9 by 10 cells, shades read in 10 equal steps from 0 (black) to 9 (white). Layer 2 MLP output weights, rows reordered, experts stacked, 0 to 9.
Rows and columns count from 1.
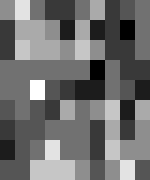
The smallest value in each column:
1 3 3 2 1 1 0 2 0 1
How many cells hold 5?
10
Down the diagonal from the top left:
5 6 6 4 2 4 2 7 8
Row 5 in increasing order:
1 1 1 2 3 3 4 4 4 9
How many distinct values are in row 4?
3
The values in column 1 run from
1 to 5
